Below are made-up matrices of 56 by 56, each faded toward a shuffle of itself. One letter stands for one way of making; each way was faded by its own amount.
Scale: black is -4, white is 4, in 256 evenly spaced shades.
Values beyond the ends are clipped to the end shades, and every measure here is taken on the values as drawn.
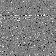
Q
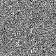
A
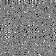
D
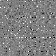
D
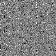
A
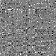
D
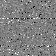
Q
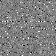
Q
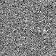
A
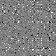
D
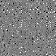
D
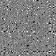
D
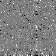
D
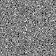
A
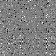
D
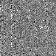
A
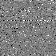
Q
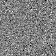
A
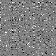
D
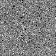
A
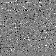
Q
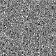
A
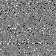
Q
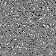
Q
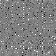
D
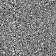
A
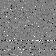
Q
